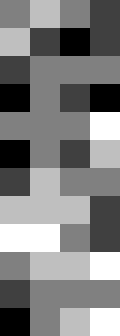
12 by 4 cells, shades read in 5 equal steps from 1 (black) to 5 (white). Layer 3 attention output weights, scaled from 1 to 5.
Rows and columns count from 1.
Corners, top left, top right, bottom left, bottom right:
3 2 1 5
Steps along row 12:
up up up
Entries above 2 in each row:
3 1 3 1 4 2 3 3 3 4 3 3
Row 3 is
2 3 3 3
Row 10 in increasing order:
3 4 4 5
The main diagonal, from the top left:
3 2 3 1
